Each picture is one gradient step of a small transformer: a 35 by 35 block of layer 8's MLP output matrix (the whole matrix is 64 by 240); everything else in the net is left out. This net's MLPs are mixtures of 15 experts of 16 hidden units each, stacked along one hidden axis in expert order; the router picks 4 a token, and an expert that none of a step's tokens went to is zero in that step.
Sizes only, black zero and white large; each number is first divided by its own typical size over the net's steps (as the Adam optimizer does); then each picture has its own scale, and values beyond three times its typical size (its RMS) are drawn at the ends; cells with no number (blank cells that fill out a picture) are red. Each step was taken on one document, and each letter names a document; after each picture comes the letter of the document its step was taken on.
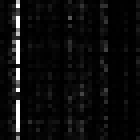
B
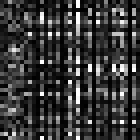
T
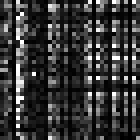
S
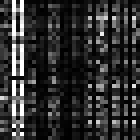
S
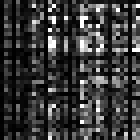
S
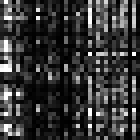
T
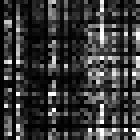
S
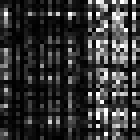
T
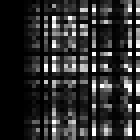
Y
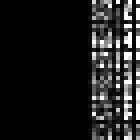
Y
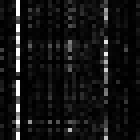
B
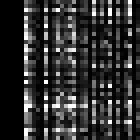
Y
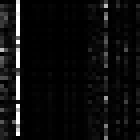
B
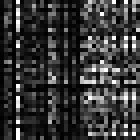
S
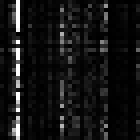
B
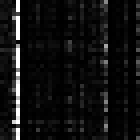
B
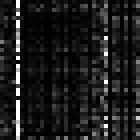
B
